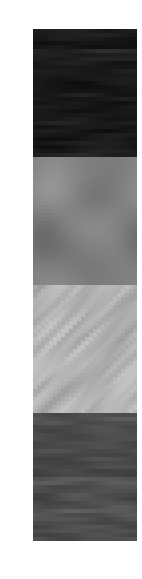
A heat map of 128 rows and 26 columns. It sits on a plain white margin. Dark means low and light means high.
The table splits into 4 rows of 1 panel. Panel 1,1: very low, streaked across, faint in contrast. Panel 2,1: middling, smooth, faint in contrast. Panel 3,1: high, slanting up to the right, faint in contrast. Panel 4,1: low, streaked across, faint in contrast.
